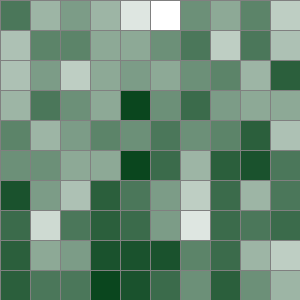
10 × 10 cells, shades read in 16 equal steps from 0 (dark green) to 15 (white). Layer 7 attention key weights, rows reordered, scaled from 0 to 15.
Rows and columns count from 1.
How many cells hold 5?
8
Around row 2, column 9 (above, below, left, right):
5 9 11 10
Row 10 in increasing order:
0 1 2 2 3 4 4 6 6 9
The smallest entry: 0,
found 3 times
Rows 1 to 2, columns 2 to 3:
9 7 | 5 5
